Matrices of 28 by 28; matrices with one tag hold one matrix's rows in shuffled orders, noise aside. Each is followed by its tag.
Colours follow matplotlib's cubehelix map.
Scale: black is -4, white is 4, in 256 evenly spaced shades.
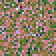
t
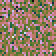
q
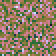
t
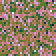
q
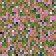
q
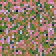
q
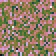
q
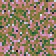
q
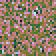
t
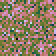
q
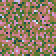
t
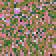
t
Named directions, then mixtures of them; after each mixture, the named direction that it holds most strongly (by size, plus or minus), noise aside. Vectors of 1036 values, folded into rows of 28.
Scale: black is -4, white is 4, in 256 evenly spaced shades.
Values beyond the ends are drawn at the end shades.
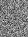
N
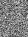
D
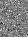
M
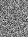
N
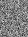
N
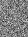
N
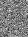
D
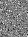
M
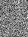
D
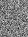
N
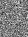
D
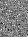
M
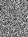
N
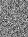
N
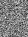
D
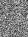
D
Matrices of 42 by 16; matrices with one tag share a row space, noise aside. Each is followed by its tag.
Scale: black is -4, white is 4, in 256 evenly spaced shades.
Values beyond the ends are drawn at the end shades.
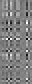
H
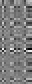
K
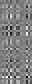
H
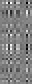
H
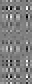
H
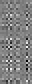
H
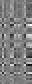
K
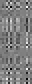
H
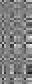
K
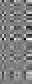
K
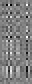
H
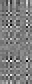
H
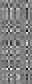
H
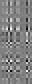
H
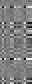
K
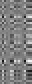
K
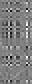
H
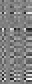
K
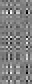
H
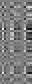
K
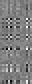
H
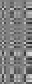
K
